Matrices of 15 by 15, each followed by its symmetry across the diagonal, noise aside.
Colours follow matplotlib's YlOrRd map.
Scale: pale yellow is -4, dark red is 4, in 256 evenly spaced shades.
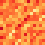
symmetric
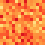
antisymmetric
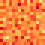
antisymmetric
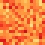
antisymmetric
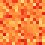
antisymmetric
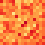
symmetric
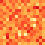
symmetric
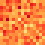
symmetric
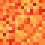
symmetric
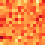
antisymmetric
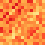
symmetric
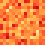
symmetric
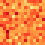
antisymmetric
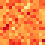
antisymmetric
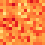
antisymmetric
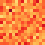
symmetric
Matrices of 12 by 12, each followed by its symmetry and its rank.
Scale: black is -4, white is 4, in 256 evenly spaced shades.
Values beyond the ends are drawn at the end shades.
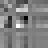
antisymmetric, rank two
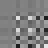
symmetric, rank one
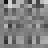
neither, rank two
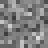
neither, full rank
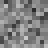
neither, full rank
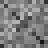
symmetric, full rank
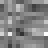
neither, rank two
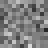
antisymmetric, full rank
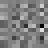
neither, rank two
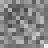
symmetric, full rank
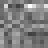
neither, rank two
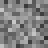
neither, full rank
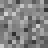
neither, full rank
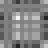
symmetric, rank one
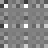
symmetric, rank one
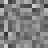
antisymmetric, rank two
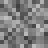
antisymmetric, full rank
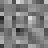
antisymmetric, rank two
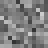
antisymmetric, full rank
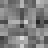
antisymmetric, rank two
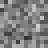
antisymmetric, full rank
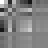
symmetric, rank one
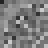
symmetric, full rank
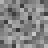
symmetric, full rank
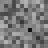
symmetric, full rank
